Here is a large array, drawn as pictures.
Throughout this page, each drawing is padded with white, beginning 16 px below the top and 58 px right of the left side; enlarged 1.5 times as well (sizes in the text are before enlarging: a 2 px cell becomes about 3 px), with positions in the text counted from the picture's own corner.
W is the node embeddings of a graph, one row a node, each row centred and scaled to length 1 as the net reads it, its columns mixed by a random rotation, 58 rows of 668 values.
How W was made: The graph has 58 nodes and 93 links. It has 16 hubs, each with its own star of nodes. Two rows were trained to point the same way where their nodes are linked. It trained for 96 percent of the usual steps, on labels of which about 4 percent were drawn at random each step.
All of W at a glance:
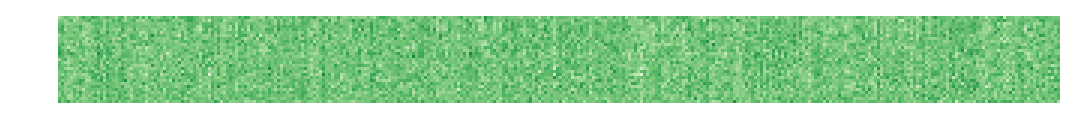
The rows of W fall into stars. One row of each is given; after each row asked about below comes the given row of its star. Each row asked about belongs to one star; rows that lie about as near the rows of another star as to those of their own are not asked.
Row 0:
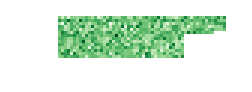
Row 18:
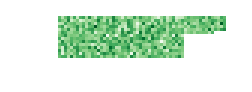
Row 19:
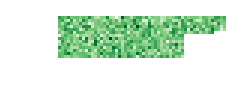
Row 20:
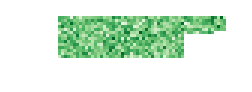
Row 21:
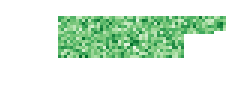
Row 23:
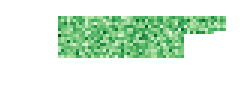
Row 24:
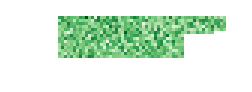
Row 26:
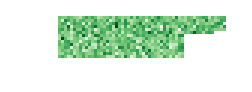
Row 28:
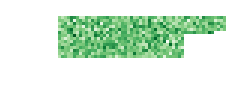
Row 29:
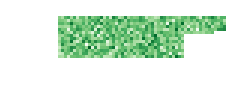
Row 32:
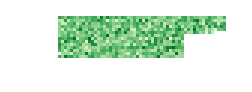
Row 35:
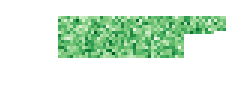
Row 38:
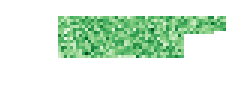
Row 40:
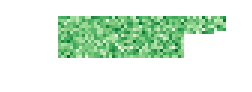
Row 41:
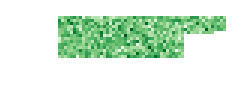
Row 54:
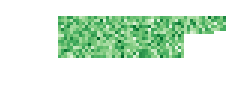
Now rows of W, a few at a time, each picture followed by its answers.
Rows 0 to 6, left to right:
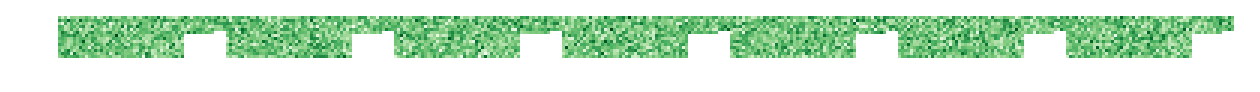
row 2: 0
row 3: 28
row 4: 40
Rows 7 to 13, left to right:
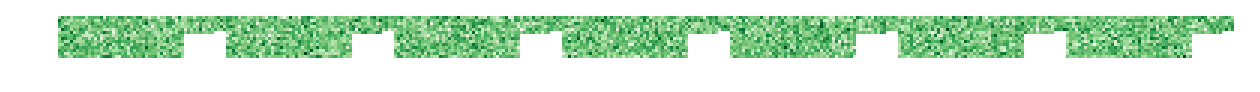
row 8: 19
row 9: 0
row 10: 32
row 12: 29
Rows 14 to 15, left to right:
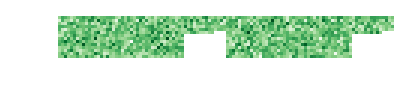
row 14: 32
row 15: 26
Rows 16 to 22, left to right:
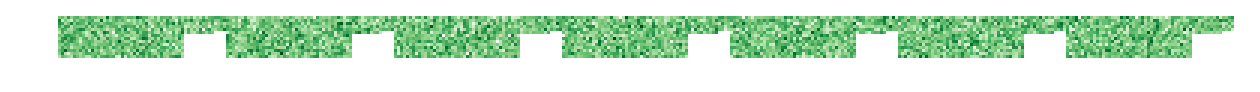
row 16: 54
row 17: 35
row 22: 18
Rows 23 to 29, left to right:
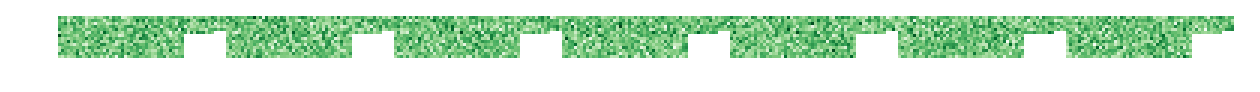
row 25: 24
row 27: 24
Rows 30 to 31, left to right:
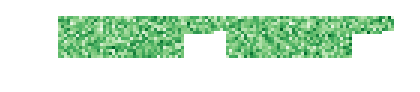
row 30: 26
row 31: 20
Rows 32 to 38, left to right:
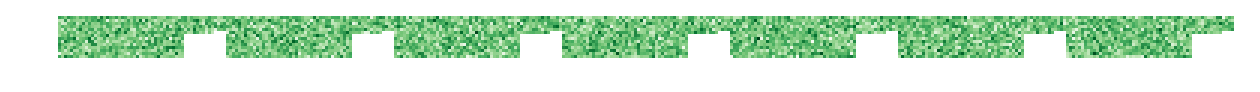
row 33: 20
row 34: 21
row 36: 23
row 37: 18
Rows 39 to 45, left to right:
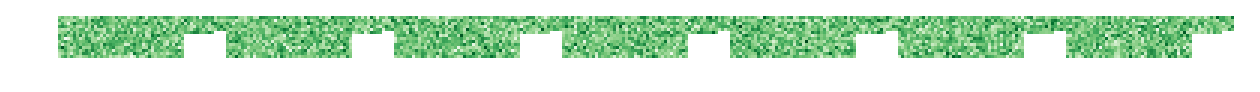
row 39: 28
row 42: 26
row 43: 40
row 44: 18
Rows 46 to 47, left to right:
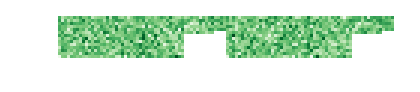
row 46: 23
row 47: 0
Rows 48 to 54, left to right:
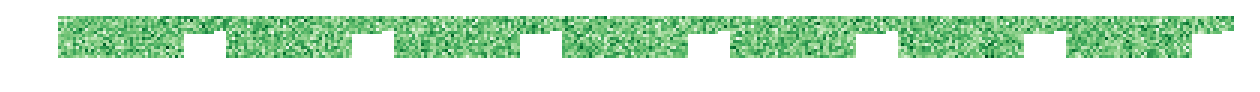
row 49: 41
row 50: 35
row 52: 41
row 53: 29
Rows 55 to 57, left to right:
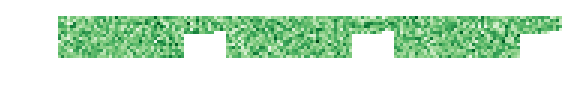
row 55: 28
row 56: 38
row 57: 24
